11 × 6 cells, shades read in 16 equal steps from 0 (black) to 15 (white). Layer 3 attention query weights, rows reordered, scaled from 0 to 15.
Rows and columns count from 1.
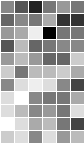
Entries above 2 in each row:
5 6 5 6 6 6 6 6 6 6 6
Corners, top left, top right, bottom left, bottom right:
8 7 12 11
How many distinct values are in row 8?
5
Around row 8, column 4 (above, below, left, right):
13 9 8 7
